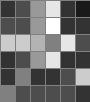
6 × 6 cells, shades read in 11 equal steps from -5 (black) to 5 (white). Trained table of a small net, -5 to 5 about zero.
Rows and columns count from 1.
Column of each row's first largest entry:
4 4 5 4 6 1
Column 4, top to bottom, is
4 5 0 4 -3 -2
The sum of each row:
-7 -4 10 -6 -8 -11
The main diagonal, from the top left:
-3 -2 2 4 -2 -3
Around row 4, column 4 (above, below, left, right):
0 -3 1 -3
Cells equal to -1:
0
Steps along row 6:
down same same same down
